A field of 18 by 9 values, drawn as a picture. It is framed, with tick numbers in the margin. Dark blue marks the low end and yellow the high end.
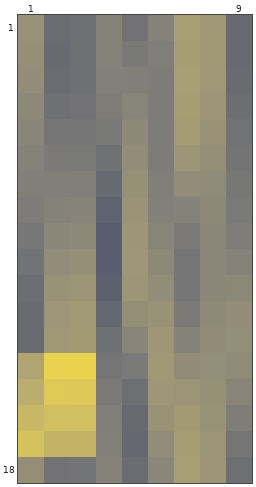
Neither half mirrors the other. An odd patch, higher than its surroundings, sits in the bottom left. Values change most from cell to cell in the bottom left. The bottom left is the ninth with the highest average.
